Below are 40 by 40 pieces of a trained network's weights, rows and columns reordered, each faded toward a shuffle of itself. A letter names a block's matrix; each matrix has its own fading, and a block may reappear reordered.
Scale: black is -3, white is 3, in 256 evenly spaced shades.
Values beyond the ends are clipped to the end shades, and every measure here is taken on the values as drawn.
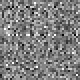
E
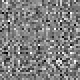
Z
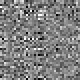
Z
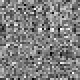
E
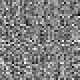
Z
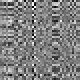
Z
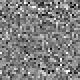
E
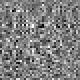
Z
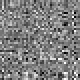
Z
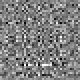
Z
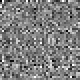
Z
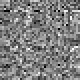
E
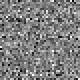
E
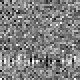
E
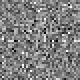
E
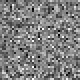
E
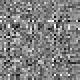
Z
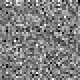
E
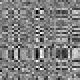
Z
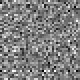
E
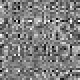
Z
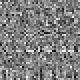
E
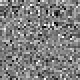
E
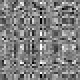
Z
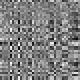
Z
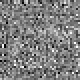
E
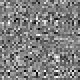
Z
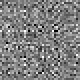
Z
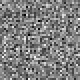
E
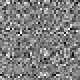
Z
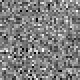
E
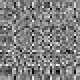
Z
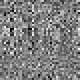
Z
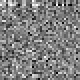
E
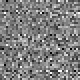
Z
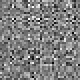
Z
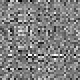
Z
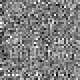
E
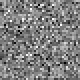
E
